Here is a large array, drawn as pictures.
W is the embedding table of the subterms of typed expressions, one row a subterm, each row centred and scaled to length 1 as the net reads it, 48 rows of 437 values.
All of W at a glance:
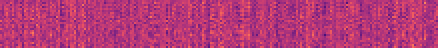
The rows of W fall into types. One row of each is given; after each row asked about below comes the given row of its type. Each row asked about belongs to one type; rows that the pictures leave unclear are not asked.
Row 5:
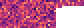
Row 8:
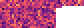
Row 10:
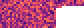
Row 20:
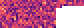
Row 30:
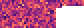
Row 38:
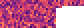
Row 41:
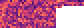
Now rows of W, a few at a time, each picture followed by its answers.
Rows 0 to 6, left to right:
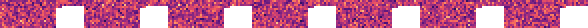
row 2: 38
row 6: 38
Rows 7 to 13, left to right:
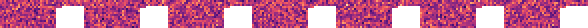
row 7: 8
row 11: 38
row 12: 38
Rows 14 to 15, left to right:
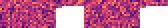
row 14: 10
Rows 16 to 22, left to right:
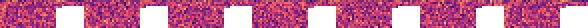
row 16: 41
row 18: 8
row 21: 20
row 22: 41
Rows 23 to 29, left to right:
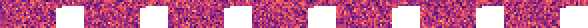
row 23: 5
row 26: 10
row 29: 20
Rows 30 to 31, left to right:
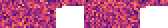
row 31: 10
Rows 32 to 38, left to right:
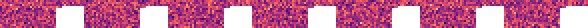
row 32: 8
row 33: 10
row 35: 8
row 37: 8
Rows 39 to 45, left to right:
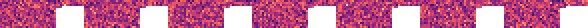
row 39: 30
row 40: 38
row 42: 10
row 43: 41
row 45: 30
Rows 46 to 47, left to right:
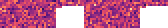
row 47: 41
